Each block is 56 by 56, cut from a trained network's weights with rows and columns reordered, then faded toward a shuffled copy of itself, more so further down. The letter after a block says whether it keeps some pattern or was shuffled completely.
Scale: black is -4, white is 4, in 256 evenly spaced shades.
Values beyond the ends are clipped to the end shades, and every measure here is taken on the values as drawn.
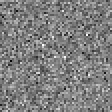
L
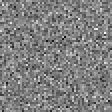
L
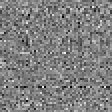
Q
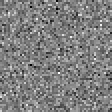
L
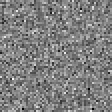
L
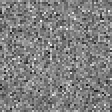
L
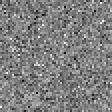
L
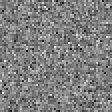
L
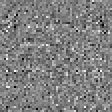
Q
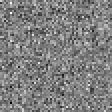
Q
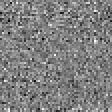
Q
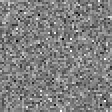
L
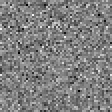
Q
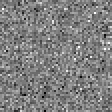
L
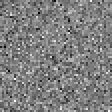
L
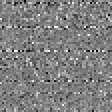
Q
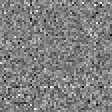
Q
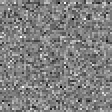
Q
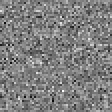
Q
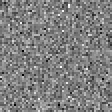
L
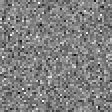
L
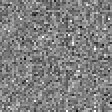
Q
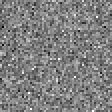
L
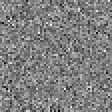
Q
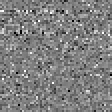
Q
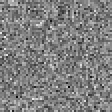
Q
